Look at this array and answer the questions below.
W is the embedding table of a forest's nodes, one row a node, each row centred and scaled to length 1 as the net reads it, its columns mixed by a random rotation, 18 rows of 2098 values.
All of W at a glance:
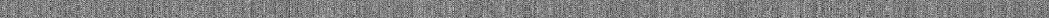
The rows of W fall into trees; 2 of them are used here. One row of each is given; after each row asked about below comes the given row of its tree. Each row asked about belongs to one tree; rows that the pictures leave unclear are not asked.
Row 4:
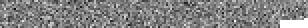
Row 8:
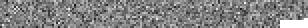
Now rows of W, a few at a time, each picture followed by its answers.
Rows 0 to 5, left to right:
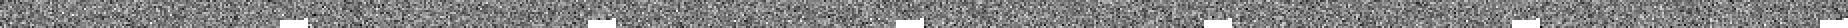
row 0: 4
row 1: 8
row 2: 4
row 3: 8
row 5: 8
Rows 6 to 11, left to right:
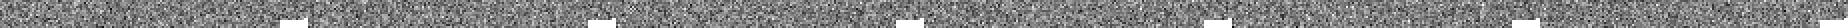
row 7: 8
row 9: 8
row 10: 8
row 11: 4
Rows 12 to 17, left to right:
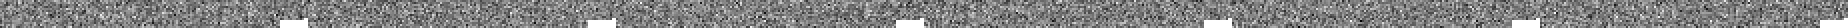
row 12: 8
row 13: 4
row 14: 8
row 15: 4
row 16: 4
